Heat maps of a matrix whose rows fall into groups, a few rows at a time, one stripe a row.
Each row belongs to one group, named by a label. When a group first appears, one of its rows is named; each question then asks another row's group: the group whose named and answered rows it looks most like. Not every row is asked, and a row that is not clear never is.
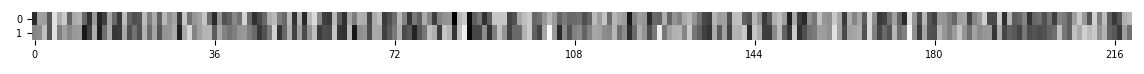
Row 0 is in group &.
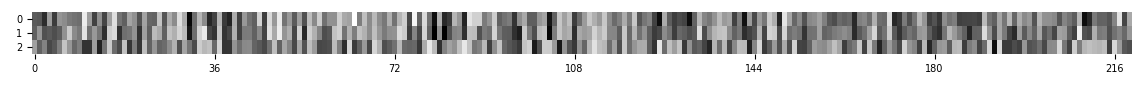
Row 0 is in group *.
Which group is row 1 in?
*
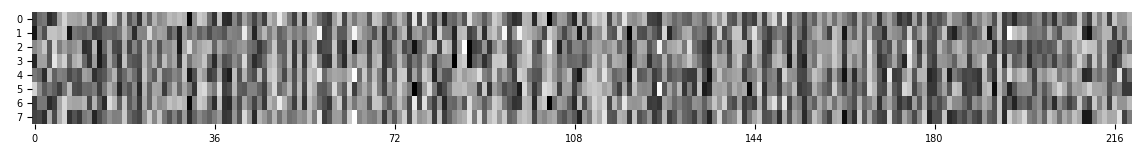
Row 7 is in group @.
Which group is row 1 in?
@
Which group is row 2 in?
&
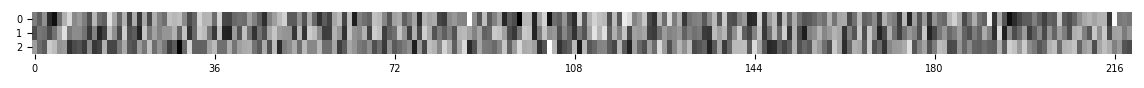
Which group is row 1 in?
&
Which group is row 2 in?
@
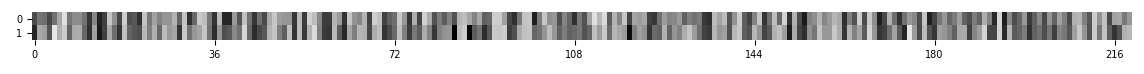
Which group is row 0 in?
&
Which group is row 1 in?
&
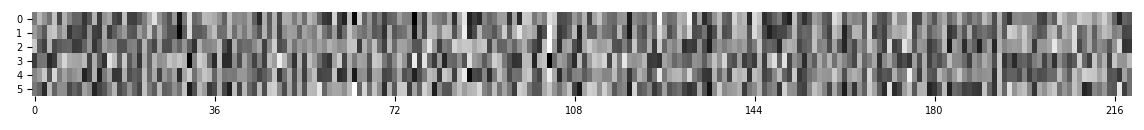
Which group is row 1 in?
@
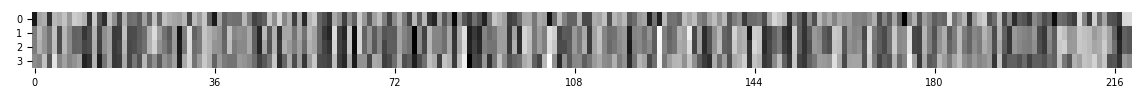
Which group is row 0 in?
&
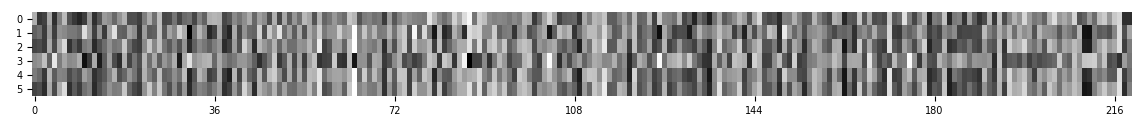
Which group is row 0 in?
@
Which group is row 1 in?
*
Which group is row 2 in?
@
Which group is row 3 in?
&
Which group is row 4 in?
*
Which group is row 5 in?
@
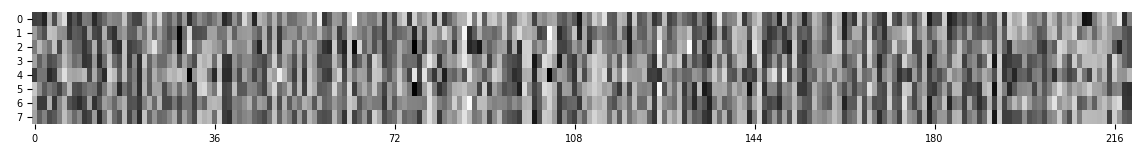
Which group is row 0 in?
@
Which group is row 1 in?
@
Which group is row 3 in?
&
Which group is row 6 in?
@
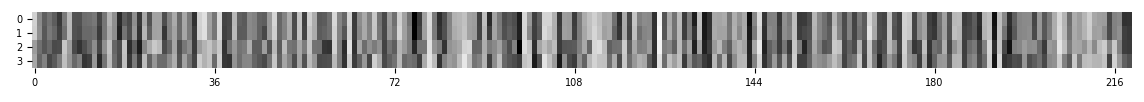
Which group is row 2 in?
@
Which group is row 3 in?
&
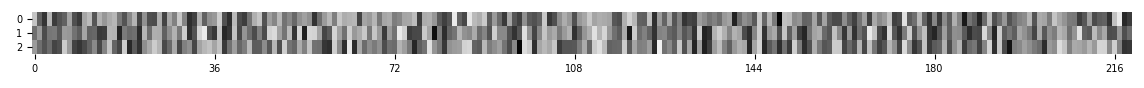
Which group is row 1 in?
*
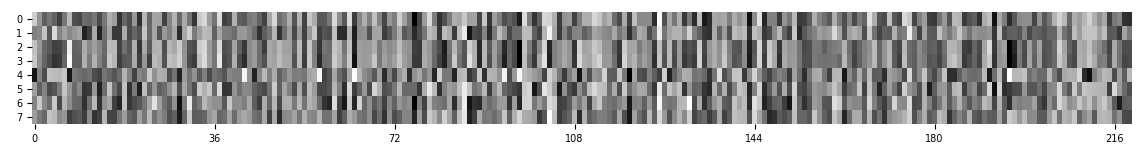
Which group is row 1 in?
&
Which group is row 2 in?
*
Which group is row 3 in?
*
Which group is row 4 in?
@
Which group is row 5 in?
&
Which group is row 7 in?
@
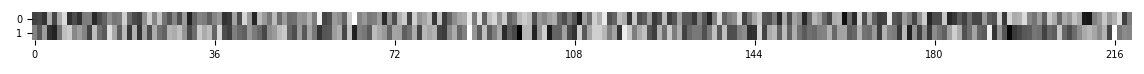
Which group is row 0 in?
@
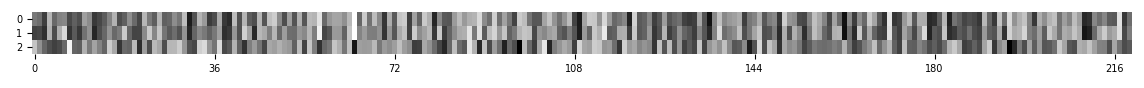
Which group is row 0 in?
*
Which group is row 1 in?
@
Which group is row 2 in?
*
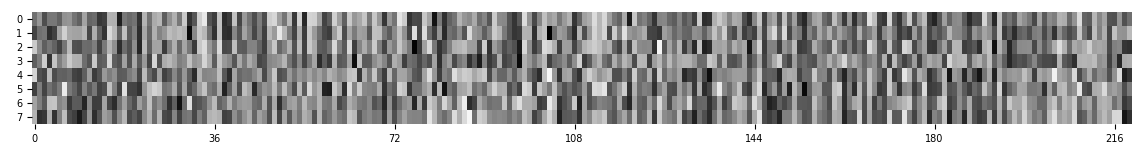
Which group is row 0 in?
*
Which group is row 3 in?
&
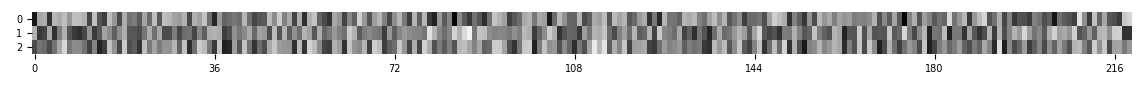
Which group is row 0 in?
&
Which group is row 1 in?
@
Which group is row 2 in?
&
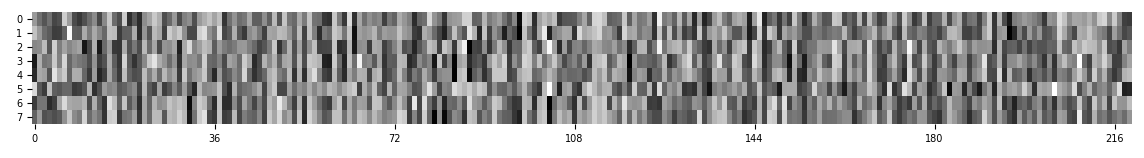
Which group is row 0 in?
@
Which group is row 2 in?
&
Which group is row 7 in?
*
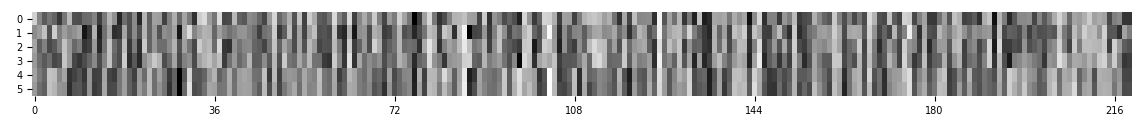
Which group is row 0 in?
*
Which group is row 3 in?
@
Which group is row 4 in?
@
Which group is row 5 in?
@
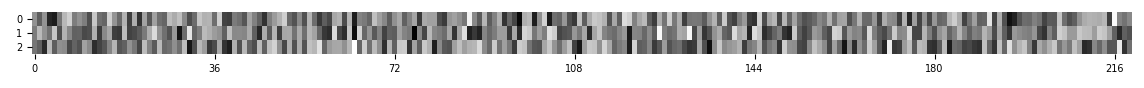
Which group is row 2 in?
*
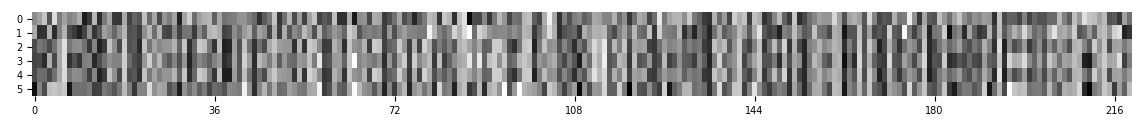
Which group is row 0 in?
&
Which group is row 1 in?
@
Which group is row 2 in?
&
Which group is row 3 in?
@
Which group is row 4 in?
&
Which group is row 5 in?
@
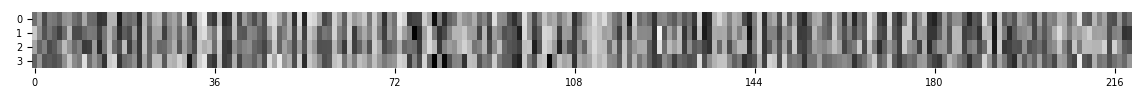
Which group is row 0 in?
*
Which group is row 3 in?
*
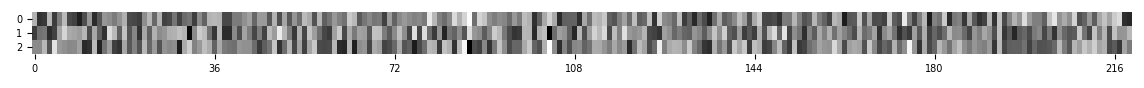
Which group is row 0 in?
@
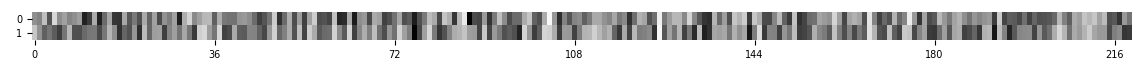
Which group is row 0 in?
&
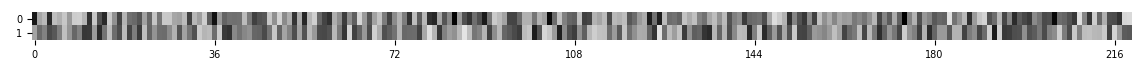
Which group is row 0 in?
&
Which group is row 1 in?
&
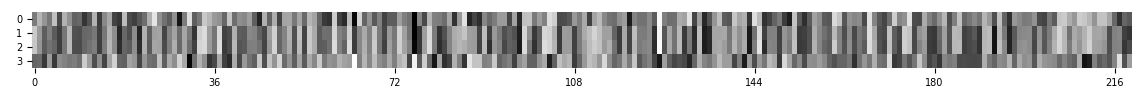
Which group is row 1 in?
*
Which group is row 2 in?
*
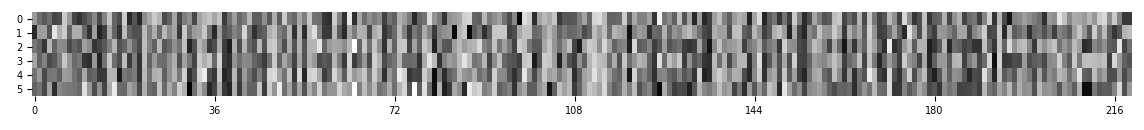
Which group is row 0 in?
@
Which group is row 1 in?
&
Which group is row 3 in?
&
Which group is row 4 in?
*
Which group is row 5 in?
*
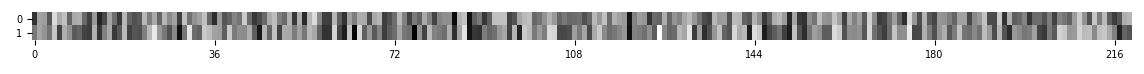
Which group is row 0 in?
&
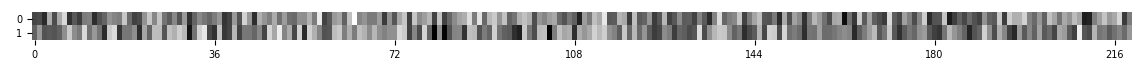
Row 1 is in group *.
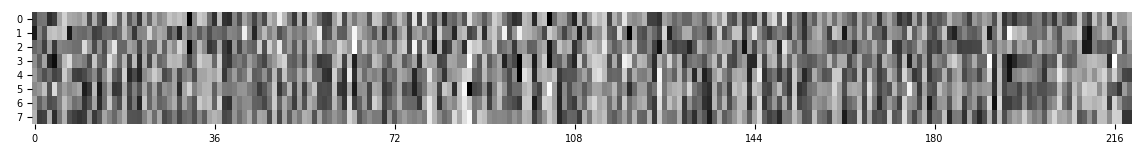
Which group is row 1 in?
@
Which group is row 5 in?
&
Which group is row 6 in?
&
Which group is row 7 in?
@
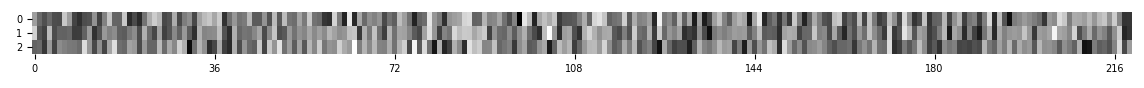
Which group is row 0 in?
@
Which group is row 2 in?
*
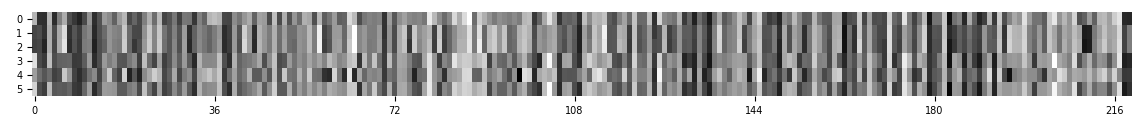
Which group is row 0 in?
@
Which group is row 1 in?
@
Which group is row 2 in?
@
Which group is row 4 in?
@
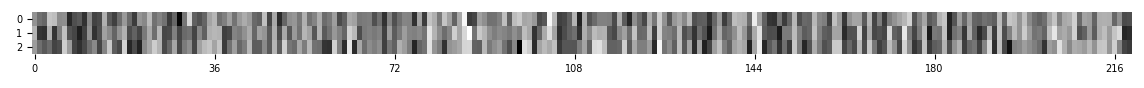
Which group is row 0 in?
@
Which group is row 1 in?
@
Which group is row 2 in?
@
